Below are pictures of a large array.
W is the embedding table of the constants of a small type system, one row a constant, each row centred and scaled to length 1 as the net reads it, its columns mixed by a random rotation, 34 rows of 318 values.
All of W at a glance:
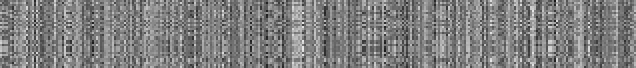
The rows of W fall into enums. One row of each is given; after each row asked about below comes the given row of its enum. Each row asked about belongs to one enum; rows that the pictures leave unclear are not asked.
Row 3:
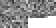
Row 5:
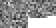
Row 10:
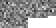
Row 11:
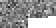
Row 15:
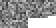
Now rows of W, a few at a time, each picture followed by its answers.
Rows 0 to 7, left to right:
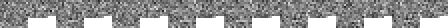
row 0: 10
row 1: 15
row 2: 10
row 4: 3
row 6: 11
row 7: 5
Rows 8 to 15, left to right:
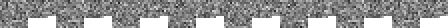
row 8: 15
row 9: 3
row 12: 10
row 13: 11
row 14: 3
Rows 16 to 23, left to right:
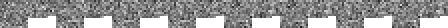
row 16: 10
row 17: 3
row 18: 15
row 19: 15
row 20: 11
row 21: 11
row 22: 15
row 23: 11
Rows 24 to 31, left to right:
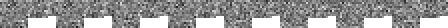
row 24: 11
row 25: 11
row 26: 5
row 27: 11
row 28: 15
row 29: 10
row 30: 10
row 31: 3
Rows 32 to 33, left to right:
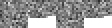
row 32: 5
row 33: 15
